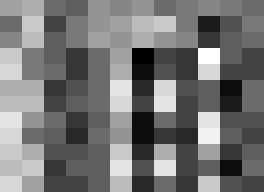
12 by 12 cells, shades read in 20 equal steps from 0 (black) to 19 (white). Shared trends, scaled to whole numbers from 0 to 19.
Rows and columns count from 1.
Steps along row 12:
down down same up up down up down up down down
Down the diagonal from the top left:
12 15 7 4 8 17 5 8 3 12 1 5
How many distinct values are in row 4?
9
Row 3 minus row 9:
-6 6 0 6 4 0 12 7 7 -14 0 3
